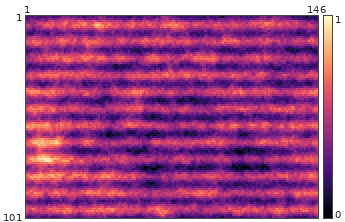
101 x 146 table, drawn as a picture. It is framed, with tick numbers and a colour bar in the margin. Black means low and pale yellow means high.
The grain runs across in streaks. The ninth with the highest average is the bottom left. Horizontal stripes repeat 12 times down the table. On average the colour sits 40% of the way up the scale.
